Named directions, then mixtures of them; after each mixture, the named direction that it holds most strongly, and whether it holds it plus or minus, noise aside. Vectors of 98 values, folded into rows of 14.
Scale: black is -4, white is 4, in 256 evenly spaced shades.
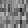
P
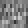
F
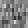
F, minus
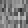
P, plus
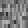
F, plus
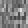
P, minus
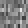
P, minus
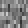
P, plus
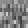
F, minus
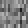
P, plus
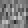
F, plus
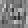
F, minus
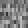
F, plus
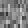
P, minus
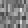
P, minus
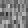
F, plus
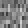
P, minus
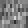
F, plus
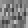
F, minus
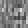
P, minus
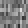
P, minus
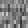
P, plus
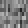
P, plus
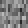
P, plus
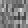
P, minus
